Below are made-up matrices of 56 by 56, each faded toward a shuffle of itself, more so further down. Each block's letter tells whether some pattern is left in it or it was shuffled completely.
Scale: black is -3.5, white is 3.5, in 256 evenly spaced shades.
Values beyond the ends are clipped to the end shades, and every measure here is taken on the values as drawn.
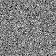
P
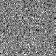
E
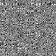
E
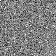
P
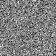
P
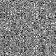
E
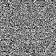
E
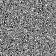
P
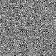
E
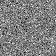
P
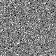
P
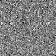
E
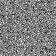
P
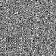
E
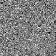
E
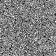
P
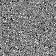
P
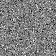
P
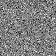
P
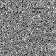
E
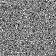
P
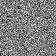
P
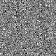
E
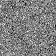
P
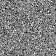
P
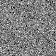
P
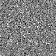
E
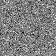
P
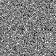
E
